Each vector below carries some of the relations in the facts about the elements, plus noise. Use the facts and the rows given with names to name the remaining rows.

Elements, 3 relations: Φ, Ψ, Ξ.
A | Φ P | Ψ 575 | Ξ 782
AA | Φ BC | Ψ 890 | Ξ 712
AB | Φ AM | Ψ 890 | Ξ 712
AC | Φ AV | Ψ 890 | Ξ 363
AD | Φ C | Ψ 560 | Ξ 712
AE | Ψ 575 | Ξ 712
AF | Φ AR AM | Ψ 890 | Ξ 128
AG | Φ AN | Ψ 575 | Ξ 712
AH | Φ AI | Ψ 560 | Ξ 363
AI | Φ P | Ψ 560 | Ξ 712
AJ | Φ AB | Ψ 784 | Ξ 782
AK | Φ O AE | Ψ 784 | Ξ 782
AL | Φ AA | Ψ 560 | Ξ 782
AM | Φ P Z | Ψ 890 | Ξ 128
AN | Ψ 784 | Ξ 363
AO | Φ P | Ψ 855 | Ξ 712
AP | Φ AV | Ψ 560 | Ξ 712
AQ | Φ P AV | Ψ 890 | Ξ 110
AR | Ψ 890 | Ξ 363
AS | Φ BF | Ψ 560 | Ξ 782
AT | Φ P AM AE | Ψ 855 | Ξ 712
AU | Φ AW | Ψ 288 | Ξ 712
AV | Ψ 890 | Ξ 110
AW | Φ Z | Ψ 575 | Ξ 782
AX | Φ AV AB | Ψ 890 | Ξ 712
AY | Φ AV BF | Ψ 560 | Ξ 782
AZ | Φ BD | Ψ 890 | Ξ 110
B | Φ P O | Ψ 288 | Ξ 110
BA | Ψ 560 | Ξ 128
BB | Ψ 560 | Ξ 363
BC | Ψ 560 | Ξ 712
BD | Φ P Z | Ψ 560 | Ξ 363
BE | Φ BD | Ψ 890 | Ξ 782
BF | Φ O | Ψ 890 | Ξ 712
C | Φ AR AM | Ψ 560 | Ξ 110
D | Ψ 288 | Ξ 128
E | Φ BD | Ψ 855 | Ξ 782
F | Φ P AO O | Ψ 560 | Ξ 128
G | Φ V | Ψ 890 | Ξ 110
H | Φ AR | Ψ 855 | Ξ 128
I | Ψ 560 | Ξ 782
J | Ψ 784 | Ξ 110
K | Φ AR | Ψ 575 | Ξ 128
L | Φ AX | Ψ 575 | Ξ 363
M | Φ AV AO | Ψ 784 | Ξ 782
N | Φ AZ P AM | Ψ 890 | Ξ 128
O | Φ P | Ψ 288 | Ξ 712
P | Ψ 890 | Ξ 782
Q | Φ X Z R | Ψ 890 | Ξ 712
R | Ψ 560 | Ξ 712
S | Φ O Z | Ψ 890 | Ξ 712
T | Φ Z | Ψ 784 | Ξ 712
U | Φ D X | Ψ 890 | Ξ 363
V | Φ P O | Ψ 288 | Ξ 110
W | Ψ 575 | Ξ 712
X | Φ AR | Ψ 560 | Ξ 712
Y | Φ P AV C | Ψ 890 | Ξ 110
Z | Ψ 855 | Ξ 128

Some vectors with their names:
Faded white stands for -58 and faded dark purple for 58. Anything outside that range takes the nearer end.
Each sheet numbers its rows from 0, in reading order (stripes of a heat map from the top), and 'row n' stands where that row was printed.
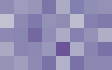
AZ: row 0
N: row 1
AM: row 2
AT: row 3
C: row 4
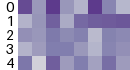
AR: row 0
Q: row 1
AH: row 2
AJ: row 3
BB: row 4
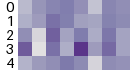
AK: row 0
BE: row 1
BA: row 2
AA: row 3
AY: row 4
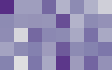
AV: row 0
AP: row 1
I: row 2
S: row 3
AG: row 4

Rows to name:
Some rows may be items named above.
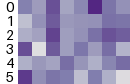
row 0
X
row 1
AF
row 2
U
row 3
AN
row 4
Y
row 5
P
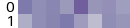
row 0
AI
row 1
A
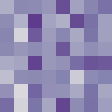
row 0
AT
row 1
D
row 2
BA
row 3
AX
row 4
U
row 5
F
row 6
I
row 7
W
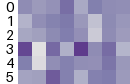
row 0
AZ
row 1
A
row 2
AS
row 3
BC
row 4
J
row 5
AW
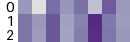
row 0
AL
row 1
R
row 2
R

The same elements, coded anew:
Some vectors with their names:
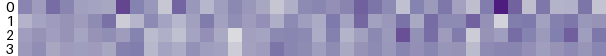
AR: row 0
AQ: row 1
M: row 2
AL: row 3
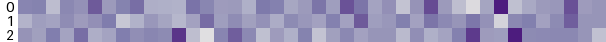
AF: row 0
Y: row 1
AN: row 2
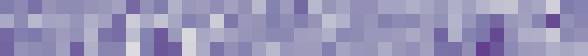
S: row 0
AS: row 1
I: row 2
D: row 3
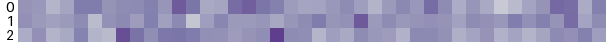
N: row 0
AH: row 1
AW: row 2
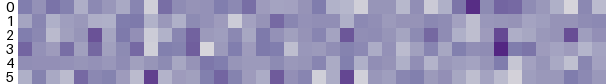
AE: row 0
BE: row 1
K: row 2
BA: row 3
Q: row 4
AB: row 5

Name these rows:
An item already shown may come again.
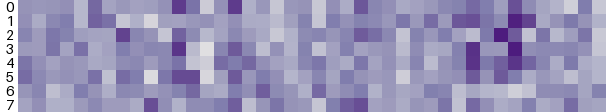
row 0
J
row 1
AV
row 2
AR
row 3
AN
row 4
BB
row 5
Z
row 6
AM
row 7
AZ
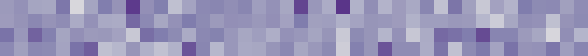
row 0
BD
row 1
AT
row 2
BC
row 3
AP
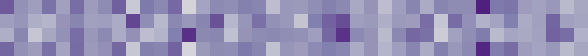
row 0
BA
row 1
AZ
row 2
C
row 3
BA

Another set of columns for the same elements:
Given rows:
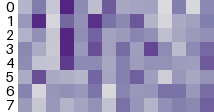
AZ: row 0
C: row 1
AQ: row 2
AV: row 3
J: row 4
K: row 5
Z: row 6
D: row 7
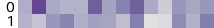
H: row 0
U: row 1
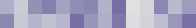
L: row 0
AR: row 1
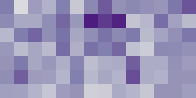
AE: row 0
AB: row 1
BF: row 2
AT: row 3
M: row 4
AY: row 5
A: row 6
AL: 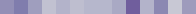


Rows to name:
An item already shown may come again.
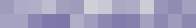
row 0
A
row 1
S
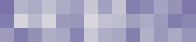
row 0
I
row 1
P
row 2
AK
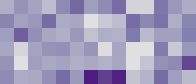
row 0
N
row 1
AW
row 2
AS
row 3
BD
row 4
AN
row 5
AB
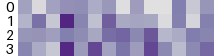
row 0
BD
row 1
AZ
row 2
AP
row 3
AV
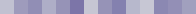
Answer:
F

